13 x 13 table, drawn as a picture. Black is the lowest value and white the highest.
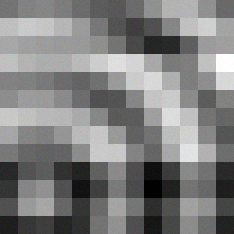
Ninth with the lowest average: bottom middle. Rings: centred on the bottom left. Average level on the scale: 50%.
